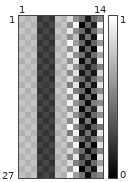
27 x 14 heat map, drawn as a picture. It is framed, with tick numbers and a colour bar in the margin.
Overall the values sit about 50% of the way up the scale. Upright stripes repeat 2 times across the table. A vertical seam about 60% of the way across splits the table, and the left part is calmer.
